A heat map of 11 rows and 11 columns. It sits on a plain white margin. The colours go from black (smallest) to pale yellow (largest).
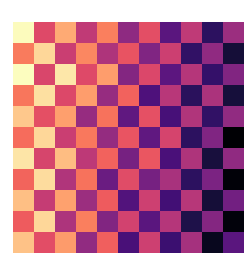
The field is checkered. The top left is the ninth with the highest average. There is an overall slope up to the left. Overall the values sit about 50% of the way up the scale.
